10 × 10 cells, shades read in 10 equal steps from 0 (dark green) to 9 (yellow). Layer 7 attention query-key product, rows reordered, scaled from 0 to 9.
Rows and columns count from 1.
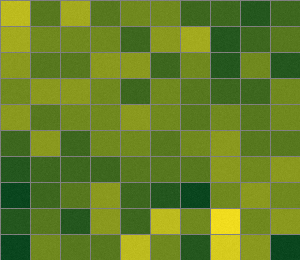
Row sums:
34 37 33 35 39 35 30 26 41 35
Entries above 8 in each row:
0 0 0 0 0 0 0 0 1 0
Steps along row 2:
down same same down up up down up up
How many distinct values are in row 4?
4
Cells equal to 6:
3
